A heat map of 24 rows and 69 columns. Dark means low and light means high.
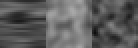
It is made of 1 by 3 panels. Panel 1,1: low, streaked across. Panel 1,2: middling, blotchy. Panel 1,3: low, blotchy.
